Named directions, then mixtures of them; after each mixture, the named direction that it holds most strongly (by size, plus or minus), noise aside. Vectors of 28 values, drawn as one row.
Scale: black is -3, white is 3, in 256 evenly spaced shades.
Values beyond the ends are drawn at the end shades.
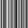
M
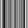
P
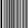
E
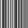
E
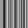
P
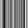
P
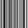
P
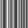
M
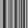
P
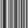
M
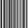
E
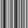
M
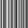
M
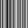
M
